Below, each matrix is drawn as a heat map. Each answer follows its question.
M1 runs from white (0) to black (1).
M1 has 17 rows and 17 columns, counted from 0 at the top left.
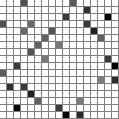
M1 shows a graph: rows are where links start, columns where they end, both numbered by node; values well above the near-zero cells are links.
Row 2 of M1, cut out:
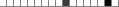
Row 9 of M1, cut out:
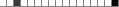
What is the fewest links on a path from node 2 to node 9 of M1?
1
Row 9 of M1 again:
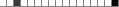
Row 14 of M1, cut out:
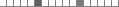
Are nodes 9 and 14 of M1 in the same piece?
yes
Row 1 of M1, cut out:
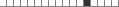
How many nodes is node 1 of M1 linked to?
1
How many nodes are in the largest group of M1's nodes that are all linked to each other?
2
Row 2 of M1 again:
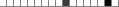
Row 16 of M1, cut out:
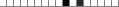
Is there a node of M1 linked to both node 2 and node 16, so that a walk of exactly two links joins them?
yes
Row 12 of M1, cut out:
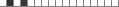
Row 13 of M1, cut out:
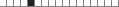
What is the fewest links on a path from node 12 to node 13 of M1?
3
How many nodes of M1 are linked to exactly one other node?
4
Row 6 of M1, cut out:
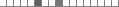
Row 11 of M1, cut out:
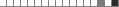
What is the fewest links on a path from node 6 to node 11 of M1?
3
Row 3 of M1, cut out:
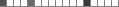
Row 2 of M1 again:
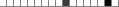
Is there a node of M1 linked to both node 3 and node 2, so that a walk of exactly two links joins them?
no
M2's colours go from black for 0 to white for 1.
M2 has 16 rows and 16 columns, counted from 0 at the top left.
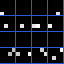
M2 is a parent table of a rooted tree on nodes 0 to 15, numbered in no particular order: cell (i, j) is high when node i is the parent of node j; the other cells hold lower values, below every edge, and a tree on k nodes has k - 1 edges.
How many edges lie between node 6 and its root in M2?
0
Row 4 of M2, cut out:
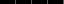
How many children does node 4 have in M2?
0
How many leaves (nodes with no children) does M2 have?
11
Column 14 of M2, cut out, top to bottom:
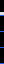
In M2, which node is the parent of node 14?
3
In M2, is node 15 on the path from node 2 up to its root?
no
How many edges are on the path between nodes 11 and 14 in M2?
2
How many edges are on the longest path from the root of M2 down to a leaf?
5
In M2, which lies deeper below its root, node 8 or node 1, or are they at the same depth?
the same depth
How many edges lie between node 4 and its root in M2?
5
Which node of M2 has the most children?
6
